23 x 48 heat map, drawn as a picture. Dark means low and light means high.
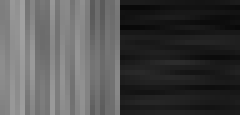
The table splits into one row of 2 panels. Panel 1,1: middling, streaked downward. Panel 1,2: very low, streaked across, faint in contrast.
